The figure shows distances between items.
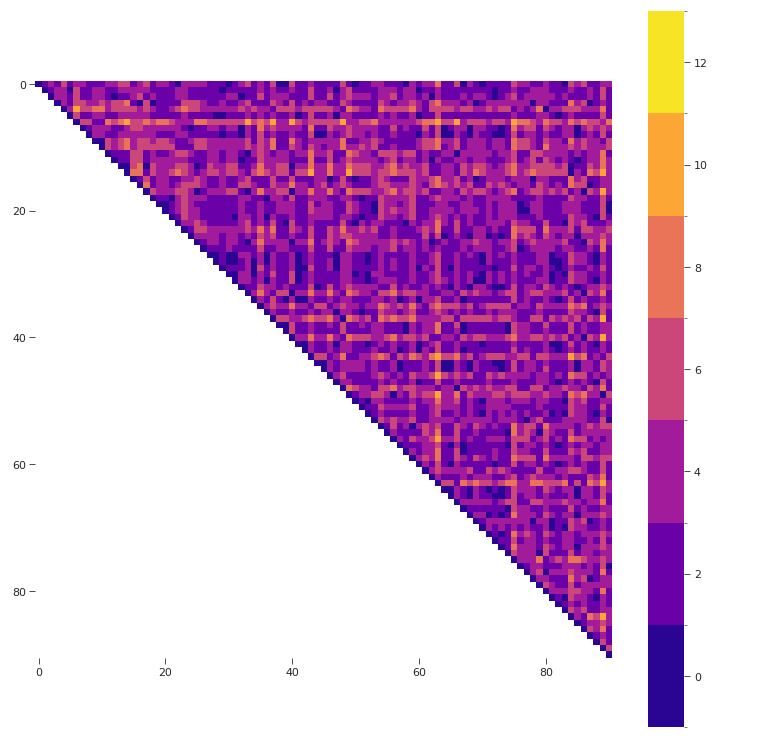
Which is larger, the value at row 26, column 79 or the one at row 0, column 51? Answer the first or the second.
the first
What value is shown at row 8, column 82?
2
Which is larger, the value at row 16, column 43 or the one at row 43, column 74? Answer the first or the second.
the second
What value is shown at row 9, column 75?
8
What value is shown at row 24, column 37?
6
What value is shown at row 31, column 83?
2
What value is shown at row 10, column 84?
6
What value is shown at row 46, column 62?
6
